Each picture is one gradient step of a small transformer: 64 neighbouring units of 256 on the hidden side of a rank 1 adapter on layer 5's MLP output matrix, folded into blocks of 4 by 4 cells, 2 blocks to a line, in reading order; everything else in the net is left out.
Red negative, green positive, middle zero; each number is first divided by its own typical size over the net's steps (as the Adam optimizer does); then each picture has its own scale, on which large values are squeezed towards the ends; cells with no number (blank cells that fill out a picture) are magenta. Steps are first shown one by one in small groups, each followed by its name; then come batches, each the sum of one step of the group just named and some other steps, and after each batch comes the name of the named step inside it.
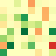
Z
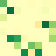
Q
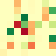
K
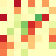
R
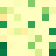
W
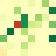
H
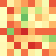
K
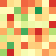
Z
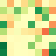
W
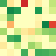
Q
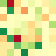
R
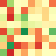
Z
